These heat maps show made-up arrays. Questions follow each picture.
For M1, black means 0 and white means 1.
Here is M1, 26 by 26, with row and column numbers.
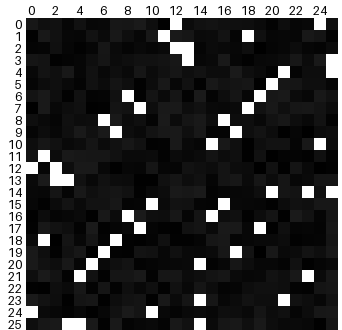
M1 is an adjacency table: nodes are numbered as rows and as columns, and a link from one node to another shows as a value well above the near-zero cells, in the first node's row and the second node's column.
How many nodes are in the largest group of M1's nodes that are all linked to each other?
2
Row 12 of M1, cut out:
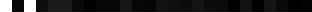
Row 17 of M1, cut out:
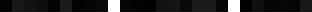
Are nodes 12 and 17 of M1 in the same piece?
yes
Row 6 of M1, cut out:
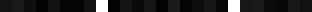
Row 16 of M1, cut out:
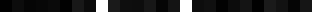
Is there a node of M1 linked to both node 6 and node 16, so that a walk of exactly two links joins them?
yes
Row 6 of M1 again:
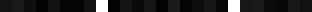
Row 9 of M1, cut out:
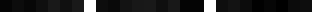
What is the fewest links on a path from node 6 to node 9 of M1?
3
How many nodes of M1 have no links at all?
1
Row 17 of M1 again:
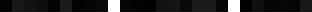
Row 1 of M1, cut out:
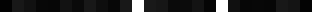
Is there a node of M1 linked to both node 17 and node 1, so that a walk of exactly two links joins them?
no
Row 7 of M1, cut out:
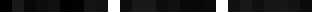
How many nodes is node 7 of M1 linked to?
2
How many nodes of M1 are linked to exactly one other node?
2
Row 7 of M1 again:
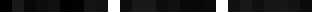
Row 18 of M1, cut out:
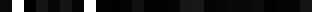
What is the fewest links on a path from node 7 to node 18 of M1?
1
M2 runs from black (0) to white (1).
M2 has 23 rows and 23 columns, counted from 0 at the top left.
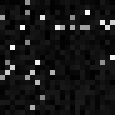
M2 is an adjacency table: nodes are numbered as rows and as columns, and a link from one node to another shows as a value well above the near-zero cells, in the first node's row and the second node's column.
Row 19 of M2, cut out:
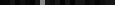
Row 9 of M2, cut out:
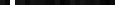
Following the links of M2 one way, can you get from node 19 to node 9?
no
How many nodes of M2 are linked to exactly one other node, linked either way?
4
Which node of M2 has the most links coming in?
node 5
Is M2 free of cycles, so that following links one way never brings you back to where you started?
yes
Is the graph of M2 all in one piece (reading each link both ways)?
no
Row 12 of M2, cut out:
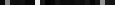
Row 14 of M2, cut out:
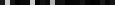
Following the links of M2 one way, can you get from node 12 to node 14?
no
